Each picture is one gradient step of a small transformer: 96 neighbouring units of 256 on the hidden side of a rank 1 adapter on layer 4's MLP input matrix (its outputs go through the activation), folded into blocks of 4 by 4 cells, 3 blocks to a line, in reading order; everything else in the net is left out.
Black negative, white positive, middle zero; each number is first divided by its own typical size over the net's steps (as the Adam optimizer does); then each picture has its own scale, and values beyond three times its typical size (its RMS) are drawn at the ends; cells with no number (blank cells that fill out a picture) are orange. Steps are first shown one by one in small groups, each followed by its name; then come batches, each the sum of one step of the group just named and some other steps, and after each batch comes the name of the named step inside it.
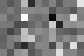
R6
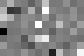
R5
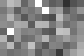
R5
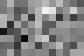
R5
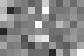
R5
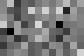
R5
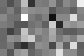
R6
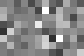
R5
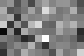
R5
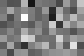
R6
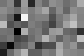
R6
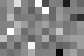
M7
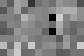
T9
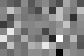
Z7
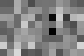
T9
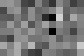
T9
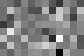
Z7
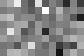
M7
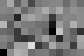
T9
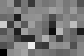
T9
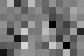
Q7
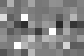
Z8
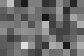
Q7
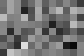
Q7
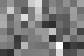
Q7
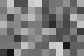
Q7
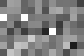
Z8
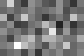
Z8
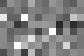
Z8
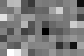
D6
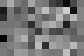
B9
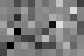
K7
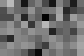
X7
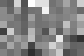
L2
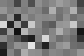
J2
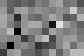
K7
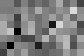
K7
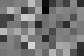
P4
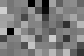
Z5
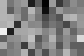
Z5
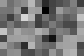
P4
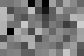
Z5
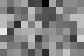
Z5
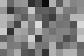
Z5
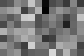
P4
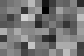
P4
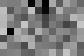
Z5
